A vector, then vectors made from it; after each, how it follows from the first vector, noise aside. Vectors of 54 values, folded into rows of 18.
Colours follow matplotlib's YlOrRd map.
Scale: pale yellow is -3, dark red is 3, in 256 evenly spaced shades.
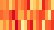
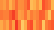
shrunk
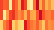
reversed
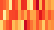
reversed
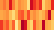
negated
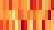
negated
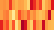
negated
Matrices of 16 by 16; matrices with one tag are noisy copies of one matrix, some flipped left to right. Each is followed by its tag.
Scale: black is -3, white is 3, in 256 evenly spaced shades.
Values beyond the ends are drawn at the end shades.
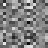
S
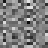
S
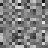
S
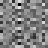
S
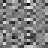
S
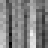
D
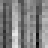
D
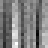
D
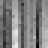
D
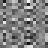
S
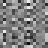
S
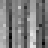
D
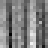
D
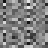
S
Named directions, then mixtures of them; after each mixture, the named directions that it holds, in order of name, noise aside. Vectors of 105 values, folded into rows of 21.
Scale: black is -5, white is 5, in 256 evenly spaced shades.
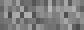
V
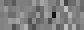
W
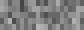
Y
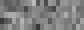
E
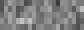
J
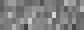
J, W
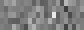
W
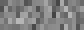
J, W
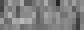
J, Y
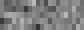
E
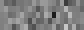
W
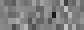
W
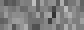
E, W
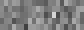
W, Y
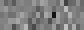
W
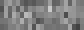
J, V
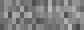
V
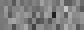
V, W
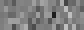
W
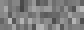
J, Y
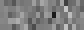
W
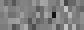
W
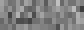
J, V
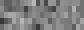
E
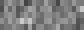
J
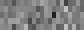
W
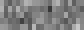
J, V
